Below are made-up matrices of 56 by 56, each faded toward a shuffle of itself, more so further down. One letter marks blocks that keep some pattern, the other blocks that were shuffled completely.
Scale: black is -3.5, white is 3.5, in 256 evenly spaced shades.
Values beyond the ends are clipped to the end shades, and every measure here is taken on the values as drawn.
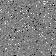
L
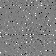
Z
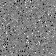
L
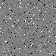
L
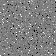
L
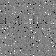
Z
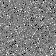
L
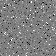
L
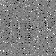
Z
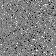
L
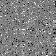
Z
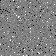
L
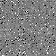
Z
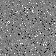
L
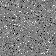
L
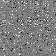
Z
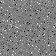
L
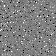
L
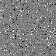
Z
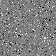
L
